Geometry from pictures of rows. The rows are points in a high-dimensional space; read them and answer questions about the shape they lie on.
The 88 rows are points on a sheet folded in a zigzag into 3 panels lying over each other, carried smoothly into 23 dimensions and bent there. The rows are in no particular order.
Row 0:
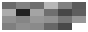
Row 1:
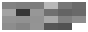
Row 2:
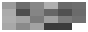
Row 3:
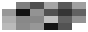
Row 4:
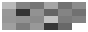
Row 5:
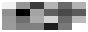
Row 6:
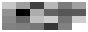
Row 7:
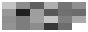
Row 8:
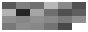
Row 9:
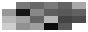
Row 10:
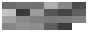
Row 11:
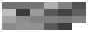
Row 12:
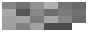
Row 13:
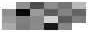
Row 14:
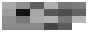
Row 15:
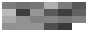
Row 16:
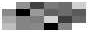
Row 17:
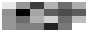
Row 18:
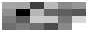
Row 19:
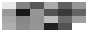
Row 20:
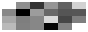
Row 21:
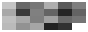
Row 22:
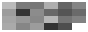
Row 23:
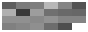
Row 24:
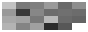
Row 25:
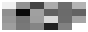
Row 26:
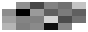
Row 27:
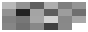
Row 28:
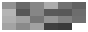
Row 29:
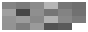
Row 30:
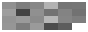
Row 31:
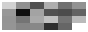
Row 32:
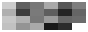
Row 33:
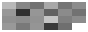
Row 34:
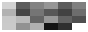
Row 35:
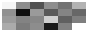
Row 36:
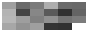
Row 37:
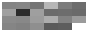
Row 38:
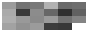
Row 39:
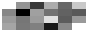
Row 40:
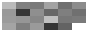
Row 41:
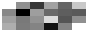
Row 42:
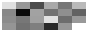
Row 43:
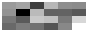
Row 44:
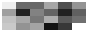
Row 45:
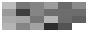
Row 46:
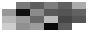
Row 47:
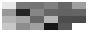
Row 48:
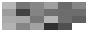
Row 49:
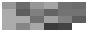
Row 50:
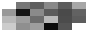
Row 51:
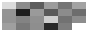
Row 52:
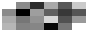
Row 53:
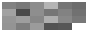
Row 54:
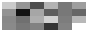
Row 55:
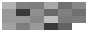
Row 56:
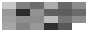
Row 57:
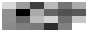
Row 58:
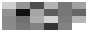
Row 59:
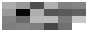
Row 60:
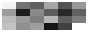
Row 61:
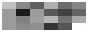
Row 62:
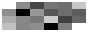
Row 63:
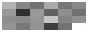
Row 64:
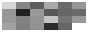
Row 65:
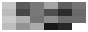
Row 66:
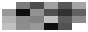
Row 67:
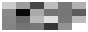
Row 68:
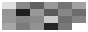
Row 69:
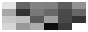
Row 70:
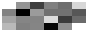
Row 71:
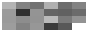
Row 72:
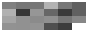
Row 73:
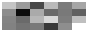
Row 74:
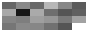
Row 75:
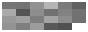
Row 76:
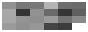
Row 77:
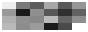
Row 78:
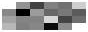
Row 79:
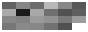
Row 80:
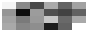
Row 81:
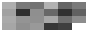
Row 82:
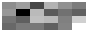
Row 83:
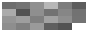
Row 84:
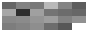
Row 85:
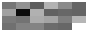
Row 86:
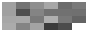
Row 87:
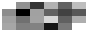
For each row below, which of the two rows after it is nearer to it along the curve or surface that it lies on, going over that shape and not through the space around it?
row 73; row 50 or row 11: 50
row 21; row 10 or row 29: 10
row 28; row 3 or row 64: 64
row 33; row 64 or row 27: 27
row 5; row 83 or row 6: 6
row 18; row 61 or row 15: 61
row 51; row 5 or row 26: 26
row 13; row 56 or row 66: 56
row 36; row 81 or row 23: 81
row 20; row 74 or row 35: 35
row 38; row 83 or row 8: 8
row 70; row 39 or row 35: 35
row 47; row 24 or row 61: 24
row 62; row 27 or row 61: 27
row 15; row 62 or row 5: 5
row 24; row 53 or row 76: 53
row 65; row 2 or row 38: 38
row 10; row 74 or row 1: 74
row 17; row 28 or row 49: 28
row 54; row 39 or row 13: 39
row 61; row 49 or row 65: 65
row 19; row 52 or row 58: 52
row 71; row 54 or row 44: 54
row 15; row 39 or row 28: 28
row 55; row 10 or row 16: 16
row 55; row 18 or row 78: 78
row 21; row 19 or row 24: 19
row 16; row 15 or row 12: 12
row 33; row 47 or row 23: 47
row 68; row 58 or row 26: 26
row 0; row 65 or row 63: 65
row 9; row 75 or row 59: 75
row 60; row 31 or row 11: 31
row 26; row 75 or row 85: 75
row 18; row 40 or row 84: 84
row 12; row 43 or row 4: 4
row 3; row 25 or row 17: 17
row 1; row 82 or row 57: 82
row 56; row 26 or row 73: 73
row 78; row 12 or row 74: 12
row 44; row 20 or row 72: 72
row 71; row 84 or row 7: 7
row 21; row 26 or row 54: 54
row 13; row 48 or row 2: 48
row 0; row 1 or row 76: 76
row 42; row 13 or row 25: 13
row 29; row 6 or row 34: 34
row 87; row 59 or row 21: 59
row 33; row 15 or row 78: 78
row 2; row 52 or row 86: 86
